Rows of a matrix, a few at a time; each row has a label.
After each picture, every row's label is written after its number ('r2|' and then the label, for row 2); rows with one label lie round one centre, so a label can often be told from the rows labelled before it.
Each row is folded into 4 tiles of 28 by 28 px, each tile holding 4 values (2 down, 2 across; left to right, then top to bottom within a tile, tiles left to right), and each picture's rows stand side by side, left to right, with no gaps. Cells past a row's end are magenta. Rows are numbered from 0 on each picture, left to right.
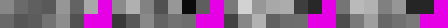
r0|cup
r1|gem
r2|gem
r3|gem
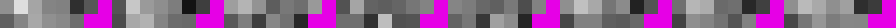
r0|gem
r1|gem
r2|cup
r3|cup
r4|cup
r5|gem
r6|gem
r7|gem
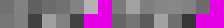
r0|cup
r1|cup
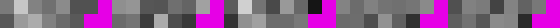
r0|gem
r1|cup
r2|gem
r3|cup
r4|cup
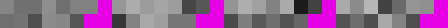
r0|cup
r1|gem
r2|gem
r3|cup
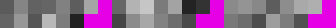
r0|cup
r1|gem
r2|cup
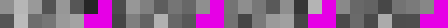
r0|gem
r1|cup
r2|cup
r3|cup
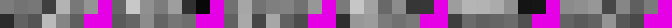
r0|cup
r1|gem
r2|cup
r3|gem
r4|gem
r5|cup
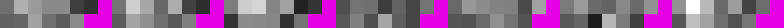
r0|gem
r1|gem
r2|gem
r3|cup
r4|cup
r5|cup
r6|gem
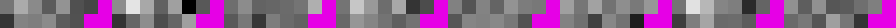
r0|gem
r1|gem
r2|cup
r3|gem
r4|cup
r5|cup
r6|gem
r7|cup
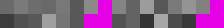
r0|cup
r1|cup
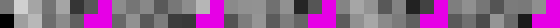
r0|gem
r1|cup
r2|gem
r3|gem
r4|cup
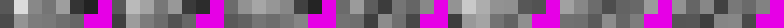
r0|gem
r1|gem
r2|gem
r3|cup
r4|gem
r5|cup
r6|cup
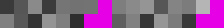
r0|cup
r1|cup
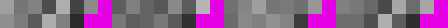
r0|cup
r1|cup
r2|cup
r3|cup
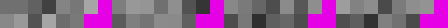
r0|cup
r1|gem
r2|cup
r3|cup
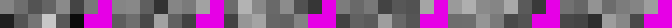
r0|cup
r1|cup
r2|gem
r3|cup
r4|gem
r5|cup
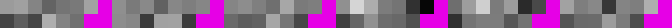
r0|cup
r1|cup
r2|cup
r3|gem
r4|gem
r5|cup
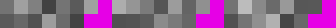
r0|cup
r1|cup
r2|gem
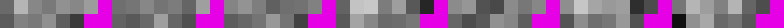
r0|cup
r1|cup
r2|cup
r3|gem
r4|cup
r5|gem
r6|gem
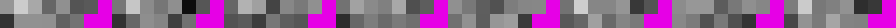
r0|gem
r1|gem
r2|cup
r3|gem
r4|cup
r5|gem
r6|cup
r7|gem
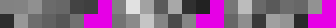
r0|gem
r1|gem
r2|cup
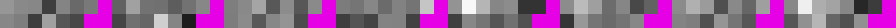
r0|cup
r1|cup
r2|cup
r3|cup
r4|gem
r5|gem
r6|cup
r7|gem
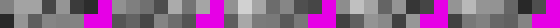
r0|gem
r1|cup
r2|gem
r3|gem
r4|gem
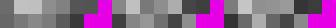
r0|gem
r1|gem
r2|gem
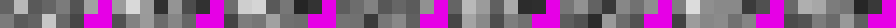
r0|cup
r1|gem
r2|gem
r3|cup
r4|gem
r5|cup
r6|gem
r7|gem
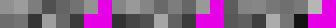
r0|cup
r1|cup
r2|cup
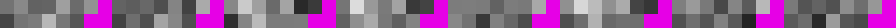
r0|cup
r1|cup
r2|gem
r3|gem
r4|cup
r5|gem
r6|cup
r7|cup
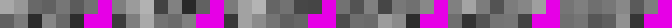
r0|cup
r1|gem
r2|gem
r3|cup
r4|cup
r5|cup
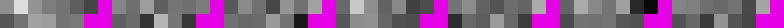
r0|gem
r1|cup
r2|cup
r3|gem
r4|cup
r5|gem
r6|cup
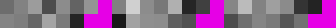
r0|cup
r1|gem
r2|gem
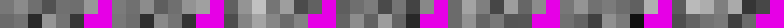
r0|cup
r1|cup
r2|gem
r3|cup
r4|cup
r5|cup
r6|gem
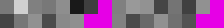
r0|gem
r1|cup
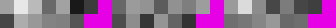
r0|gem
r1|cup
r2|gem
